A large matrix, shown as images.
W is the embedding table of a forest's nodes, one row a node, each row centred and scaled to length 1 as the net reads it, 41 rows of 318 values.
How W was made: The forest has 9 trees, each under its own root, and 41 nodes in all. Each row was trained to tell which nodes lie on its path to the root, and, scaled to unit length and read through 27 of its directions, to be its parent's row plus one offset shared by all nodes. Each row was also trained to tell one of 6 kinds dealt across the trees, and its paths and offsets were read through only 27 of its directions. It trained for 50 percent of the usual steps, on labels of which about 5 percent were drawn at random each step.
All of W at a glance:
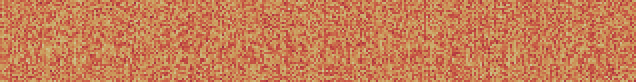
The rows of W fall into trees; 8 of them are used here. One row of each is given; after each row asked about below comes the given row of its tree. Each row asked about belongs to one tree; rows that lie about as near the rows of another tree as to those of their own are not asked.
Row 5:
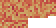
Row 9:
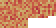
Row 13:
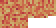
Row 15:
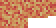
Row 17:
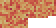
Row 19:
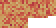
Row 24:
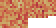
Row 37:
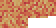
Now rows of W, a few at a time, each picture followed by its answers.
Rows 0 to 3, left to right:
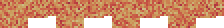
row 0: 19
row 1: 15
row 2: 15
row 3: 19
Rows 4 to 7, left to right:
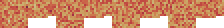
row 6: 37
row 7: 19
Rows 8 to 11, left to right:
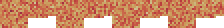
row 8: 19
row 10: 19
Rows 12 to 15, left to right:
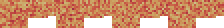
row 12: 24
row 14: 37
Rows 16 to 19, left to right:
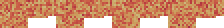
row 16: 15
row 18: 17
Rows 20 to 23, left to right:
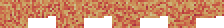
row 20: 24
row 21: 5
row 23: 24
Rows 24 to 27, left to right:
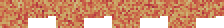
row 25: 24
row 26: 9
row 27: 37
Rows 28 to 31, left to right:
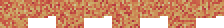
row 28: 15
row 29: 5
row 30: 5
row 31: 5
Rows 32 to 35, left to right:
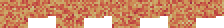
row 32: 17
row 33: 9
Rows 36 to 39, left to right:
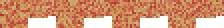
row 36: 17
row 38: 13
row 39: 15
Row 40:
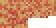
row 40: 9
